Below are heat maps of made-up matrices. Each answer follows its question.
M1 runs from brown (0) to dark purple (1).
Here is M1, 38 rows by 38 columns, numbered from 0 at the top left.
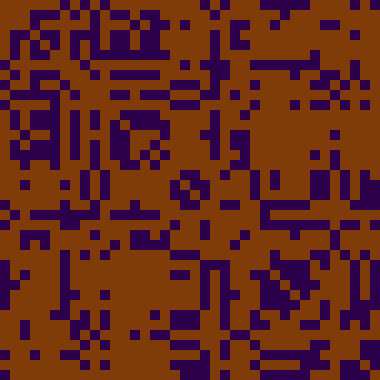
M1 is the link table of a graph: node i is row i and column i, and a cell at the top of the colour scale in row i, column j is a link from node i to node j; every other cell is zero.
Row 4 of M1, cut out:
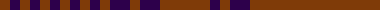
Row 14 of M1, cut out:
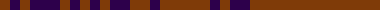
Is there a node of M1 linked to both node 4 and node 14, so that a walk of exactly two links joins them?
yes
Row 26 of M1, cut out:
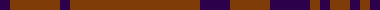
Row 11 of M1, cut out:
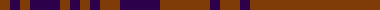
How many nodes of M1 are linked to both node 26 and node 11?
1
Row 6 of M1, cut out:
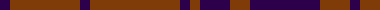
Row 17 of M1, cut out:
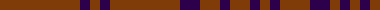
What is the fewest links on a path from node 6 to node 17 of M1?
2
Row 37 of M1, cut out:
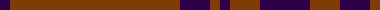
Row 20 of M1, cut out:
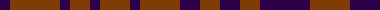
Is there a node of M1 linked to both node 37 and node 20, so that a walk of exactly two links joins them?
yes
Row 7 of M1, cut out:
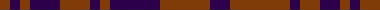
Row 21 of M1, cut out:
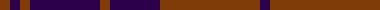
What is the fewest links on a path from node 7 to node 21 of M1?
1
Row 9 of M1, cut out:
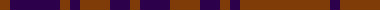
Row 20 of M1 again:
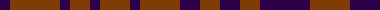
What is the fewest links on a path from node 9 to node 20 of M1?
1
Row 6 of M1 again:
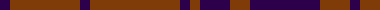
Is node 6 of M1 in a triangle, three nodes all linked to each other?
yes
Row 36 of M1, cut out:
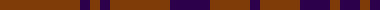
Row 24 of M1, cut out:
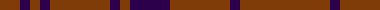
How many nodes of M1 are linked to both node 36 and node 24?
0
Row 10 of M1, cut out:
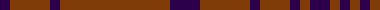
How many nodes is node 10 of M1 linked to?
11
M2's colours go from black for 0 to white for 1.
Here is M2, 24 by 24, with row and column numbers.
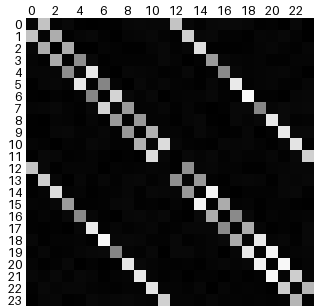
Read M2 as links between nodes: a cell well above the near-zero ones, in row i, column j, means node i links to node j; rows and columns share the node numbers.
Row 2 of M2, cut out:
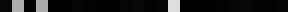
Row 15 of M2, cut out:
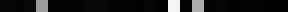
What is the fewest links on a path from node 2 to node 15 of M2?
2
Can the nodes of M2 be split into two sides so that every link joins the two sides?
yes
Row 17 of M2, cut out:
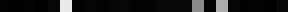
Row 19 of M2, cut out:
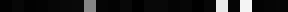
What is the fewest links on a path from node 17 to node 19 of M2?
2
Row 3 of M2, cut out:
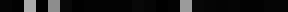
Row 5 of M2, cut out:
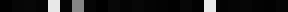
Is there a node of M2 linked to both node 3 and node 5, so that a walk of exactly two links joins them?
yes
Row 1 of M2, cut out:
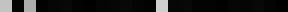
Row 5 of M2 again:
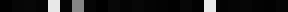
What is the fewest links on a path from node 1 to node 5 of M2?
4
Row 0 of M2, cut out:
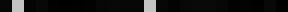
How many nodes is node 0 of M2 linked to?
2
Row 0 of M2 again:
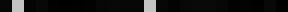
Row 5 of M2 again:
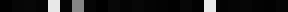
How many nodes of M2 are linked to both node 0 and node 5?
0
